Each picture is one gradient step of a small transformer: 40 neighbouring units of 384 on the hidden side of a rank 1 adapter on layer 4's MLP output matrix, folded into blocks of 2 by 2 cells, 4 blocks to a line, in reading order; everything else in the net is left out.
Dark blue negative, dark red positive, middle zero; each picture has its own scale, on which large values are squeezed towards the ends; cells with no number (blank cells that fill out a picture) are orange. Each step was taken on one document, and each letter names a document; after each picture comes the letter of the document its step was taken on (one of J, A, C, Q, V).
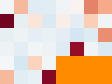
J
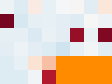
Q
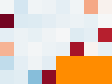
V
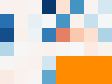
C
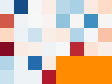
J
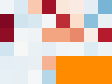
C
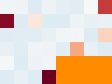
V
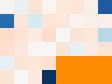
V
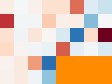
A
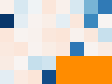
J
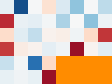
J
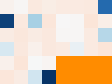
V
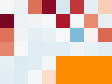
C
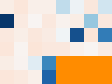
A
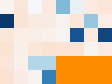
Q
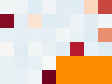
V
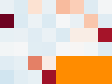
Q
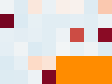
Q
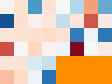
Q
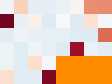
J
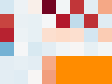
C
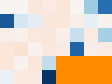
V
